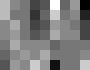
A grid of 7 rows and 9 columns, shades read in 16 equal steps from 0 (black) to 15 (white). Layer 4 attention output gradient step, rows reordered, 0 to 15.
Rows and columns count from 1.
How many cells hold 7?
16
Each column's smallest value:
5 7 7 3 5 1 6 7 0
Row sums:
65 63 62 65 68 70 70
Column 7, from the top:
6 7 8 8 7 7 7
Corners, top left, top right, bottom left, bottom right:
11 0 5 12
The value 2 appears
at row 2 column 9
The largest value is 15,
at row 1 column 6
